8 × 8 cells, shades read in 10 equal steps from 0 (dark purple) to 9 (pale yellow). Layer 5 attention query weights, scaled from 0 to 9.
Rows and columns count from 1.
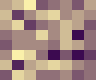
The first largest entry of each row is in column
3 5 2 4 6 2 5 2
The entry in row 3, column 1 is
6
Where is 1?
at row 7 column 2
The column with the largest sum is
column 3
